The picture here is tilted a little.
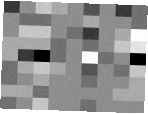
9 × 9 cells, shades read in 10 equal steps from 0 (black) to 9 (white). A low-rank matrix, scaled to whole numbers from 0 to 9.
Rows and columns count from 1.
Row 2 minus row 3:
0 -3 -3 0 1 4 0 -1 -5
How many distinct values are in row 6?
5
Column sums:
42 46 48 45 44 40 44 45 49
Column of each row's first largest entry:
3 6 9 9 6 3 3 1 3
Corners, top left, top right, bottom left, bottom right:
2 4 4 5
